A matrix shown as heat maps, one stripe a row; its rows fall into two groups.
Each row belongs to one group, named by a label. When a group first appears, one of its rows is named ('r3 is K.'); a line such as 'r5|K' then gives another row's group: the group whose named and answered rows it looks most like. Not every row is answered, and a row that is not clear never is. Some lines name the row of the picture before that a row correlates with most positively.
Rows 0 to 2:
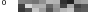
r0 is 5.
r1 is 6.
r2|6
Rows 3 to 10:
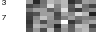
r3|5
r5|5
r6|6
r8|5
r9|6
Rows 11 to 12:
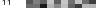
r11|6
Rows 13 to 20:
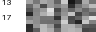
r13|5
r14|5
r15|6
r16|6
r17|5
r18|5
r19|6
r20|6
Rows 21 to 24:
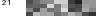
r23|5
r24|6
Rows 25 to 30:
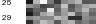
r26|5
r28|6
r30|6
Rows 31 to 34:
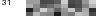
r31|5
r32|5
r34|6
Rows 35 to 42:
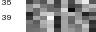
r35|6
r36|5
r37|5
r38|6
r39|6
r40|6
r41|6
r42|6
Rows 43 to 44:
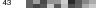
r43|5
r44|5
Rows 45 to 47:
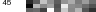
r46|6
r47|6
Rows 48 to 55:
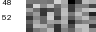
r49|6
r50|5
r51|6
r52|6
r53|5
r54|6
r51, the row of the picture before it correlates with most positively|47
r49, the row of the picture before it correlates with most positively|46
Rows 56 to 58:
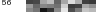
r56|6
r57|5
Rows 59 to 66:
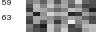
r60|6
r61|6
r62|5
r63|6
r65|5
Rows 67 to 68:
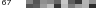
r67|5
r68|6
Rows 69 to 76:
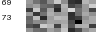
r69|5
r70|5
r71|6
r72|5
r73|5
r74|5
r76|5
